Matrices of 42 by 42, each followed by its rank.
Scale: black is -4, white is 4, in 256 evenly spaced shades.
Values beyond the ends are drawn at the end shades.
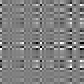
one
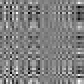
two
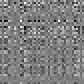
three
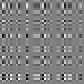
one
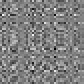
three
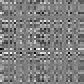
two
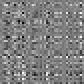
three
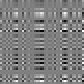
one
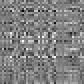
three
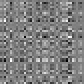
two
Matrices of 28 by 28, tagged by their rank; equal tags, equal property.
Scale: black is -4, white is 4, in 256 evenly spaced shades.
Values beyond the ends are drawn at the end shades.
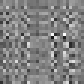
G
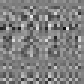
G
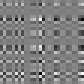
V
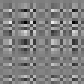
V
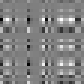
V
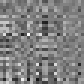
G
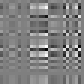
V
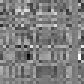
G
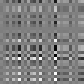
V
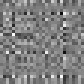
G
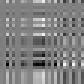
V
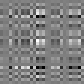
V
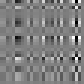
V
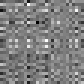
G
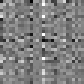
G
